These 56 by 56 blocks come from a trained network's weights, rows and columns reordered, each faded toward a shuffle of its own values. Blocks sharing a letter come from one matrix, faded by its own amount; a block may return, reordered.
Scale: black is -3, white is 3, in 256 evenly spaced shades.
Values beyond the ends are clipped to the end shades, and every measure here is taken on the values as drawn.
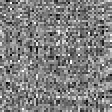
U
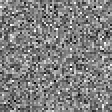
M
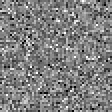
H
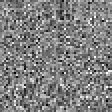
U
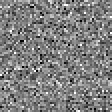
H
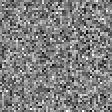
M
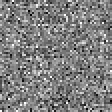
H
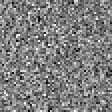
M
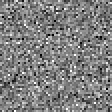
H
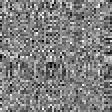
U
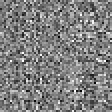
U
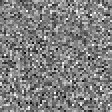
M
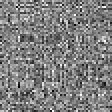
U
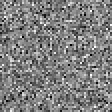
M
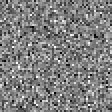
M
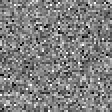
H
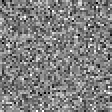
M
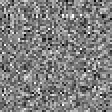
U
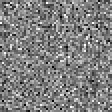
M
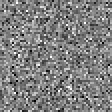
M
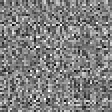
U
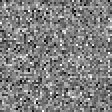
H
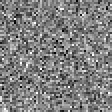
M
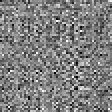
U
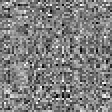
U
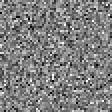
M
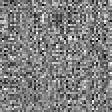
U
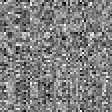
U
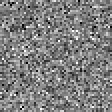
M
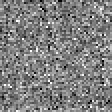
H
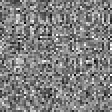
U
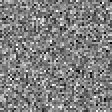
M
